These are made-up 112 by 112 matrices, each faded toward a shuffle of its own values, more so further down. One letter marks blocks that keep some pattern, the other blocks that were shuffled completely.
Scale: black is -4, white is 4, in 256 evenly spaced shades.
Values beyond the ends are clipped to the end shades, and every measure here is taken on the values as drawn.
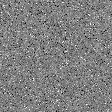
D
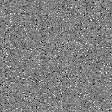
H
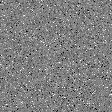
D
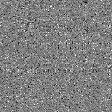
H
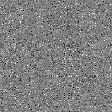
H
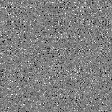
H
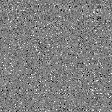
H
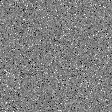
D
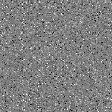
H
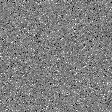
D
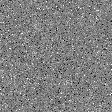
D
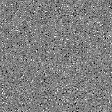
H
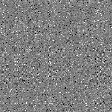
H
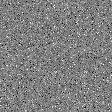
D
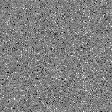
H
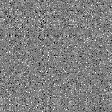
H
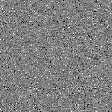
H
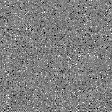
H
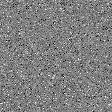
D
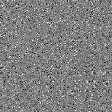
H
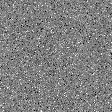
D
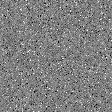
D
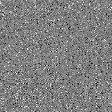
H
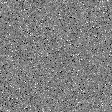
D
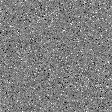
D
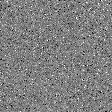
D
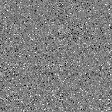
H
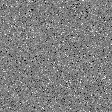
D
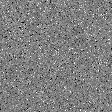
D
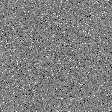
D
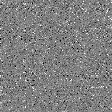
H
